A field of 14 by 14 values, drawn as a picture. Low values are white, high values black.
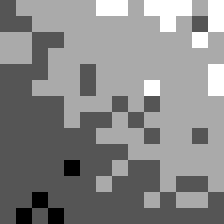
Values rise toward the bottom left. The halves do not mirror each other. The top right is the ninth with the lowest average. The bottom left is the ninth with the highest average. No regular stripes run through it.
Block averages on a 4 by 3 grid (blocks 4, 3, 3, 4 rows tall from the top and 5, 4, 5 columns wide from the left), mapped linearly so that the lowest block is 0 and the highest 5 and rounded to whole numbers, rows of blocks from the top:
210 / 321 / 431 / 543
